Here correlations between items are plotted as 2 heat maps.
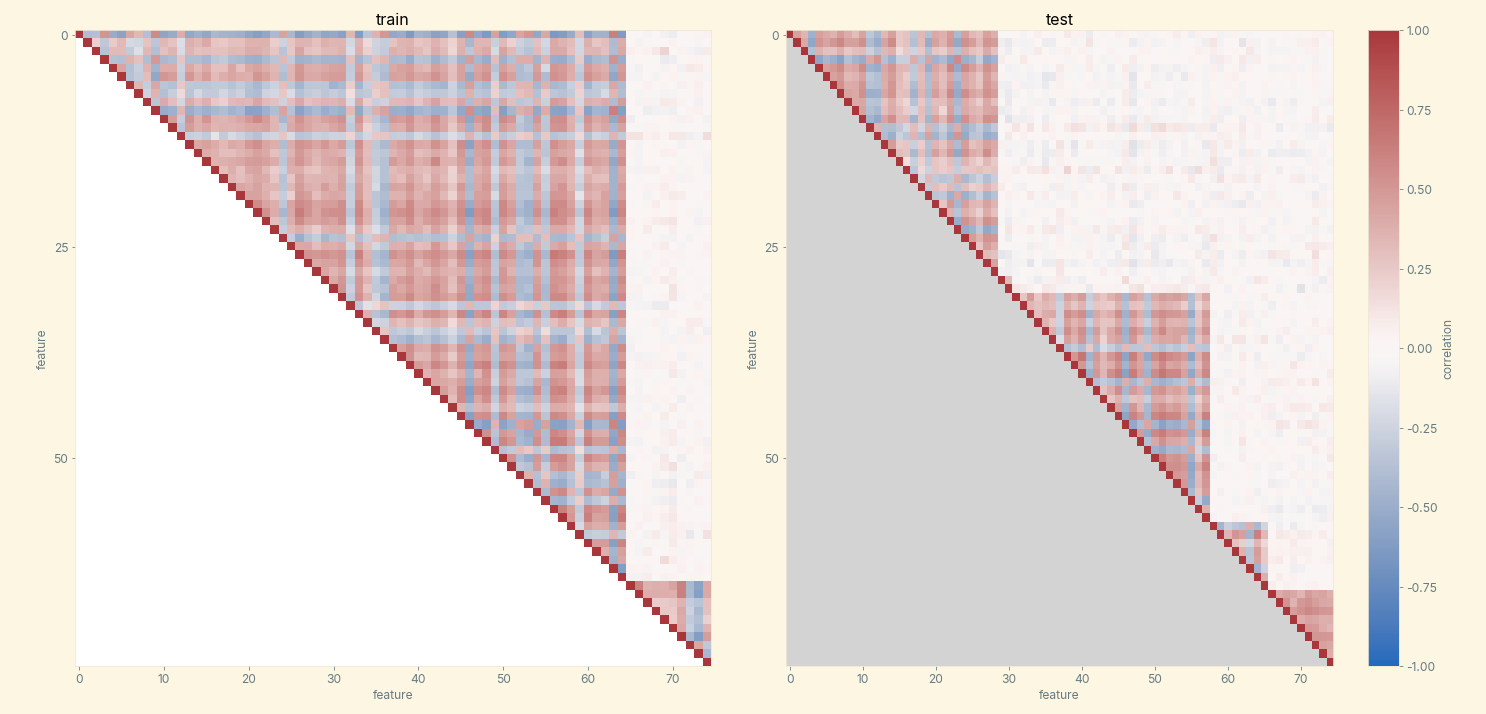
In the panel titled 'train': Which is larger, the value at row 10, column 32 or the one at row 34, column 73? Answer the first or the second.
the second
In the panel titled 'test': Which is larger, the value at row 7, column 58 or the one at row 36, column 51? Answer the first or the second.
the second
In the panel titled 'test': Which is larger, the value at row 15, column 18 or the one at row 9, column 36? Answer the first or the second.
the first
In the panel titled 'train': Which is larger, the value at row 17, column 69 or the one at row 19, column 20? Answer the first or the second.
the second
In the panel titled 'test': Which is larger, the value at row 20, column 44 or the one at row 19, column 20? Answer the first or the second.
the first
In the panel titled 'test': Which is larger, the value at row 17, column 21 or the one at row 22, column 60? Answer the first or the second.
the second
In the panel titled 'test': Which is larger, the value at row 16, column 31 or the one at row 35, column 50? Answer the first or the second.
the second
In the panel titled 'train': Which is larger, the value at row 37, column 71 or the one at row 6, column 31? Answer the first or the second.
the first
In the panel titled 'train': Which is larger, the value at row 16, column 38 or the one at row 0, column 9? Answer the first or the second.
the second
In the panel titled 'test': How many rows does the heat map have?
75
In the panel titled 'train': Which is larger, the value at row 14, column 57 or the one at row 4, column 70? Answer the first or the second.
the first
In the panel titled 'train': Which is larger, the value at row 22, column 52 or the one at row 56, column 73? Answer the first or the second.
the second
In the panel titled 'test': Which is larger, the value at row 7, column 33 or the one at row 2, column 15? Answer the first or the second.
the second
